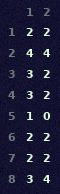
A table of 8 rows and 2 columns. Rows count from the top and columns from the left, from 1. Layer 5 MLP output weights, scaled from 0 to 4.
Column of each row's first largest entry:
1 1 1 1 1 1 1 2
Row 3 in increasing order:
2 3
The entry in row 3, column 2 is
2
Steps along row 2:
same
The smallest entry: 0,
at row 5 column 2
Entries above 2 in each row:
0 2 1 1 0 0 0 2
